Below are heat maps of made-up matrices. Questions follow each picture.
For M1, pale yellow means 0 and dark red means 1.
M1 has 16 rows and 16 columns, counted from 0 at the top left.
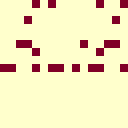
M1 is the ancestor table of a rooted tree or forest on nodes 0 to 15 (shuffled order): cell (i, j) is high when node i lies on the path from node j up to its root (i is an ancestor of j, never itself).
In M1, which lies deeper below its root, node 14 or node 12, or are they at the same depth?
node 12
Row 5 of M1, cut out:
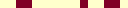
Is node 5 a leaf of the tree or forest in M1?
no
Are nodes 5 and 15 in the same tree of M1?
no
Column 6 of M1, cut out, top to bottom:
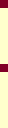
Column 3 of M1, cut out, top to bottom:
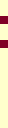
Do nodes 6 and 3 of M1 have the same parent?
no
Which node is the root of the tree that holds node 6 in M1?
8
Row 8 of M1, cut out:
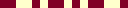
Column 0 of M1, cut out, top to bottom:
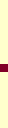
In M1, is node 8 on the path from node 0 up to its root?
yes
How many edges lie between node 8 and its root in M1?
0
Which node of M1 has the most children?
8
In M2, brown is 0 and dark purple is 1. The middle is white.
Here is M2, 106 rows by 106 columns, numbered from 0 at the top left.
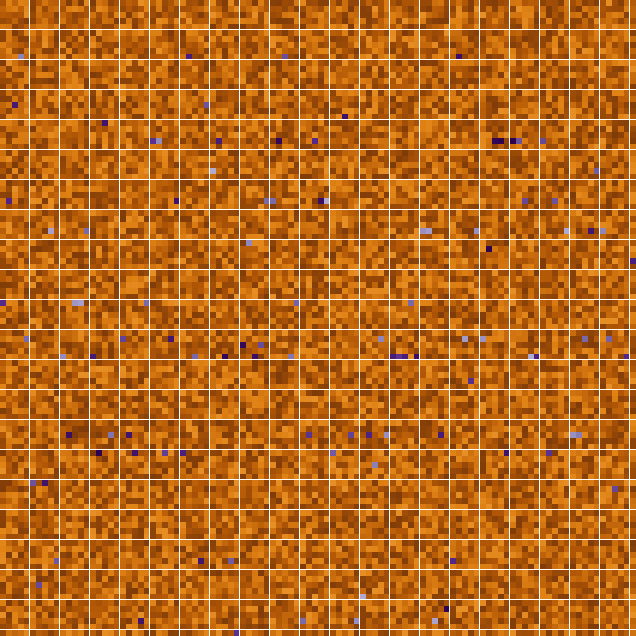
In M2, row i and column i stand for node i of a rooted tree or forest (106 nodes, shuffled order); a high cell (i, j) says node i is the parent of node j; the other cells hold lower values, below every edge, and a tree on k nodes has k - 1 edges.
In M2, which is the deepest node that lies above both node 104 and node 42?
59
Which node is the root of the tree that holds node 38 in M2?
93
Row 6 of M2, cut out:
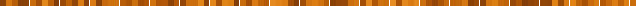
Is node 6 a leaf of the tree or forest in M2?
yes
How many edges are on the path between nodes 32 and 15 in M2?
2
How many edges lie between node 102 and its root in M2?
5
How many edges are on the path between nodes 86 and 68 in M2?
4
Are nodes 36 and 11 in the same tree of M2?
yes
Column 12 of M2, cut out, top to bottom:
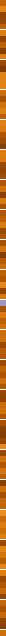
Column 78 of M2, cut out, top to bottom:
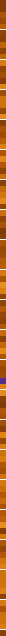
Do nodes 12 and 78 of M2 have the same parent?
no
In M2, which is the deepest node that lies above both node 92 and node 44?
33
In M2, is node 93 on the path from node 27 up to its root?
yes
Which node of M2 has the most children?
59
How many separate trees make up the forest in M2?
4
